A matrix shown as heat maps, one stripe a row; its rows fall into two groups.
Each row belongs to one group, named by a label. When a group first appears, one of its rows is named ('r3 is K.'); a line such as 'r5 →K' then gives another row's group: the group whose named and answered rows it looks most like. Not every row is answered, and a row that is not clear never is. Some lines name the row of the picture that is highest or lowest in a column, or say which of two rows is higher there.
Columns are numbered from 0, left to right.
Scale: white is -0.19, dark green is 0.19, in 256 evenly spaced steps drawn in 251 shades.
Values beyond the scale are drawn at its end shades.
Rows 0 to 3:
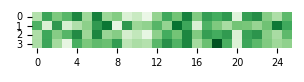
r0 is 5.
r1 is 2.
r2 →5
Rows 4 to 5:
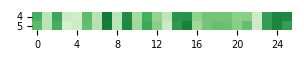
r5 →2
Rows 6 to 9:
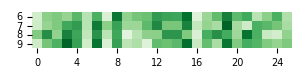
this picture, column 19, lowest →8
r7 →5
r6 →5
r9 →5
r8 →5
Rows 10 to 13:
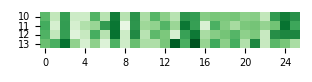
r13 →2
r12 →2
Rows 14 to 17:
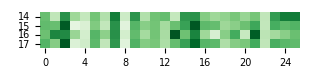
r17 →2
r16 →2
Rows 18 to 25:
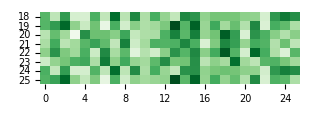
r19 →2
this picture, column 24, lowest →22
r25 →2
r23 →5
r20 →5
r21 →5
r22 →5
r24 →2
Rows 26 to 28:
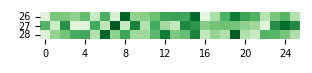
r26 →5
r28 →5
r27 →2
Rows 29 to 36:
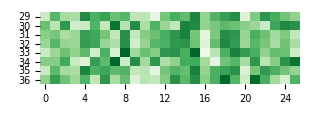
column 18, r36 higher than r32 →Yes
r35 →5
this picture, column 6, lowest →30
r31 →5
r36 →5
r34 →2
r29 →5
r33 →5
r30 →2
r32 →5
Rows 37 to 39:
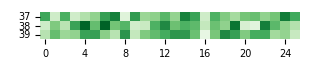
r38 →5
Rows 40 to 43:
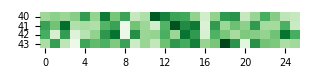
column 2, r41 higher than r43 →Yes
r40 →5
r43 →5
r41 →2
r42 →2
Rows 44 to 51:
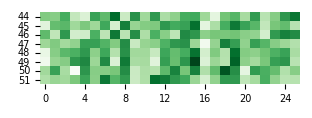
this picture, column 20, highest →45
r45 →5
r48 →5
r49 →5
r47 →5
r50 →5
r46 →2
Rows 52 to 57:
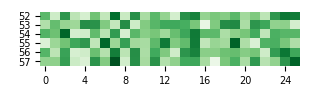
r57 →2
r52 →2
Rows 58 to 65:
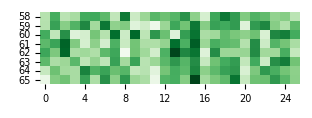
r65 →5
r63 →2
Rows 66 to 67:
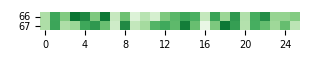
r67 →5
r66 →5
